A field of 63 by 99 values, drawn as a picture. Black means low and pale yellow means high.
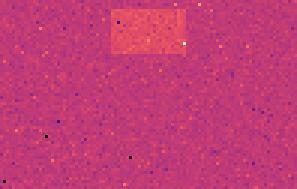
The top middle is the ninth with the highest average. In the top middle lies a patch that is higher than the rest. There are no regular stripes. A few values lie far out on both sides of the bulk. No single row or column stands out from its neighbours.
